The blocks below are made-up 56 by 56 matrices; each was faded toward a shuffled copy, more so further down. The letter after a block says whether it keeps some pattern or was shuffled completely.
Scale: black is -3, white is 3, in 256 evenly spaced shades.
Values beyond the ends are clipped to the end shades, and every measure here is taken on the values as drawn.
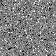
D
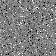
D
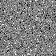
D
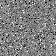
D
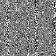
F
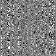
F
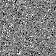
D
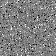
D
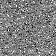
D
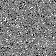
D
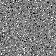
D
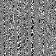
F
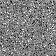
D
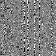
F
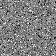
D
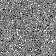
D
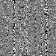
F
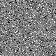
D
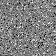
D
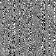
F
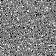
D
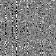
F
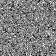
D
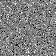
D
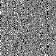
F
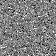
D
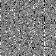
F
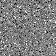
D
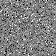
D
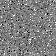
D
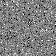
D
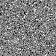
D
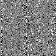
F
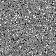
D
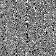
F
